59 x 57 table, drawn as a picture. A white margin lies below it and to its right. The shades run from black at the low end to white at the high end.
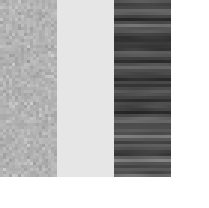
The table splits into one row of 3 panels. Panel 1,1: high, fine-grained, faint in contrast. Panel 1,2: very high, flat. Panel 1,3: low, streaked across.
